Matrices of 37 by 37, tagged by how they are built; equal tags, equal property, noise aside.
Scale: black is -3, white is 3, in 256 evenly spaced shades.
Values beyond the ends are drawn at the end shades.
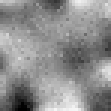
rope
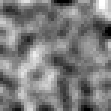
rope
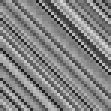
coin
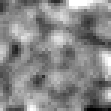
rope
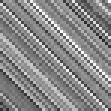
coin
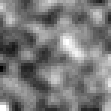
rope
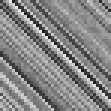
coin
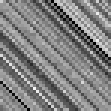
coin
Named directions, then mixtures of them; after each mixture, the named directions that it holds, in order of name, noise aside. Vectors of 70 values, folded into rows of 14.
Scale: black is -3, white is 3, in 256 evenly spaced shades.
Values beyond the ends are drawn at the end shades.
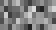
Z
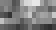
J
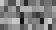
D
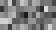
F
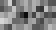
F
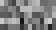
D, J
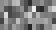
Z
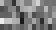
D, F, J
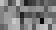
D, J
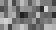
F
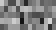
D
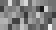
D, F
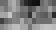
J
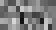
D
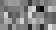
D, F, Z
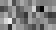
F, Z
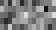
F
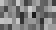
D, F, Z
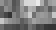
J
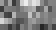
F, J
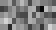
F, Z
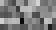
D, J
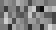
F, Z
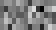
F, Z
